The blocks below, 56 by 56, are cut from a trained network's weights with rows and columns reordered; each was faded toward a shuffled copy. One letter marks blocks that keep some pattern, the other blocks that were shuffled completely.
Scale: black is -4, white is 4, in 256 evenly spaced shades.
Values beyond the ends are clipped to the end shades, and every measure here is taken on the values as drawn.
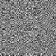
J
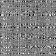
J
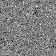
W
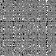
J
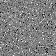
W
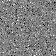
W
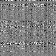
J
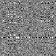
J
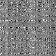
J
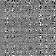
J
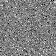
W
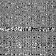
J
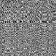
J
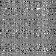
J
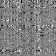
J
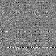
J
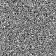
W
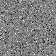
W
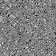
W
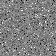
W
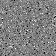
W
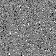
W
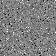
W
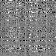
J
